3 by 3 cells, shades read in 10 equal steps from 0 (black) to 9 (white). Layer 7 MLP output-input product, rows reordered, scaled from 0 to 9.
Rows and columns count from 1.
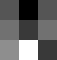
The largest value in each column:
5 9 4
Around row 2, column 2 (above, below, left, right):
0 9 4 4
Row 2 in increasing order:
2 4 4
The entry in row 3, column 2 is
9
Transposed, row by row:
3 4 5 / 0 2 9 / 3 4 2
